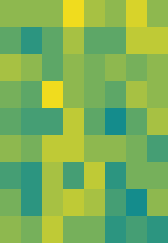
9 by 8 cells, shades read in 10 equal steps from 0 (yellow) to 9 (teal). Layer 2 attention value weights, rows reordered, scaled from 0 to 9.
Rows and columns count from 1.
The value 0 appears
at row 1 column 4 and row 4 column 3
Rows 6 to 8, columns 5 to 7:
4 4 5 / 2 8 5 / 3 7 9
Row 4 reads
5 6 0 4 5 6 3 4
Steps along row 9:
up down up same up down up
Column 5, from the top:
3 6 5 5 6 4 2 3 5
